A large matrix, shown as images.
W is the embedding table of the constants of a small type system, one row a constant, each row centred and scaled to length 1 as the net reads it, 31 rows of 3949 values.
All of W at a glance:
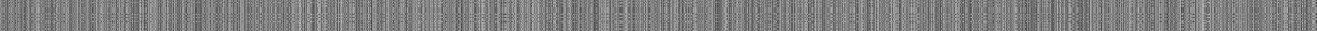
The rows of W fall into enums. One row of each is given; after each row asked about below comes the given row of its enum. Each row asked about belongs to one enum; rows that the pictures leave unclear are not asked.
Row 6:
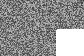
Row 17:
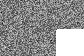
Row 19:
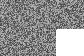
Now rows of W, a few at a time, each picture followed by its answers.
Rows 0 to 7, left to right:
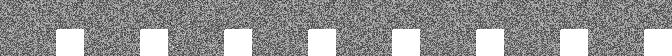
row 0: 6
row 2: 17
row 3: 6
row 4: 19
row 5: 6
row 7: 19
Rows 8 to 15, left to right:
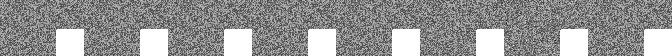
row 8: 19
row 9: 19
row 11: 19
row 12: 19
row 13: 6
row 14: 17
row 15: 19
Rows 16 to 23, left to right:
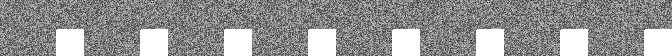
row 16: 19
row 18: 19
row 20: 6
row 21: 17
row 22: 6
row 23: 6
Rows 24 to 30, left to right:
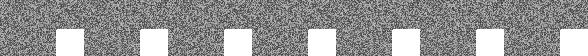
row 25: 6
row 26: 19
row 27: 19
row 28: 6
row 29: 6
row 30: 19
